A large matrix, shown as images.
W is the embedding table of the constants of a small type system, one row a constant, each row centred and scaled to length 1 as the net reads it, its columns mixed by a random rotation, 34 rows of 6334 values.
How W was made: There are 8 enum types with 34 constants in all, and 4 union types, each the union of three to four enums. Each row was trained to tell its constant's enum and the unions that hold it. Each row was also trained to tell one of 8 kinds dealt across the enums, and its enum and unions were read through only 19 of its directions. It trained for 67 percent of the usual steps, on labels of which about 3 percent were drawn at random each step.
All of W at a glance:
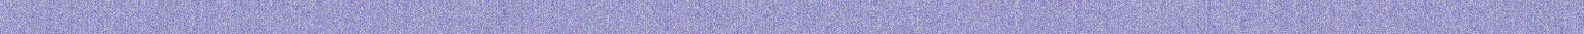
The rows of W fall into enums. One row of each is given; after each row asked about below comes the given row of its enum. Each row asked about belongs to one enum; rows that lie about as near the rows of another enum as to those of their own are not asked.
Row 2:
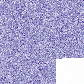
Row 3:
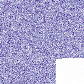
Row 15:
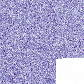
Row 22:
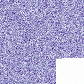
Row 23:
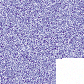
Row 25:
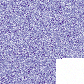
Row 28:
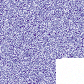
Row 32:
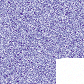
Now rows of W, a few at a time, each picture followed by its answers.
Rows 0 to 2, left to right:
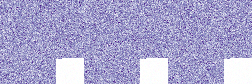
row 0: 2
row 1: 23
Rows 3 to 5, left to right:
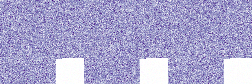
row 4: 23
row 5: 23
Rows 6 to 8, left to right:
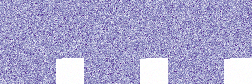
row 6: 28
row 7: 22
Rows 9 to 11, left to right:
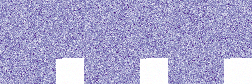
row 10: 25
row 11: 23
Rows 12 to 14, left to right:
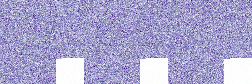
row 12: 15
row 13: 32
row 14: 3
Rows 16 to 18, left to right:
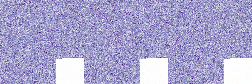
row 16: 3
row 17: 23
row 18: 3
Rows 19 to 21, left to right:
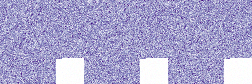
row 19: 28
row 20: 28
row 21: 2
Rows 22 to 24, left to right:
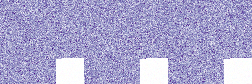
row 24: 3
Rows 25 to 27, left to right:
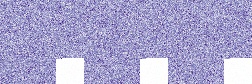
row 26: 28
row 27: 32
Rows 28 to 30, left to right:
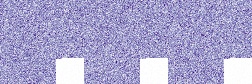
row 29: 2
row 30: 28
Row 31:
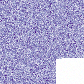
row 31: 15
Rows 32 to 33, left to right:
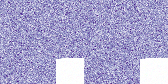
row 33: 15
